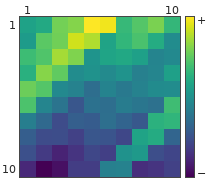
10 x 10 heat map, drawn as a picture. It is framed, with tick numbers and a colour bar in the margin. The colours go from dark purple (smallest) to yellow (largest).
The field climbs toward the top. The ninth with the highest average is the top middle. The centre is the smoothest part. No lone cell stands out from its neighbours. Streaks slant up to the right.
